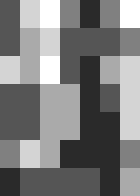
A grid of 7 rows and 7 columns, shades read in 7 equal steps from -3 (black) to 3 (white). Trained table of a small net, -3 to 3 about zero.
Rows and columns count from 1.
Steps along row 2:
up up down same same up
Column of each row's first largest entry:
3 3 3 7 7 2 7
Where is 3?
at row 1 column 3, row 1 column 7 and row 3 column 3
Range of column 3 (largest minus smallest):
4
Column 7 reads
3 0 2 2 2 0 1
